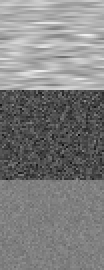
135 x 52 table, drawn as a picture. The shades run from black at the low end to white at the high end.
The table splits into 3 rows of 1 panel. Panel 1,1: high, streaked across. Panel 2,1: low, fine-grained. Panel 3,1: middling, fine-grained, faint in contrast.
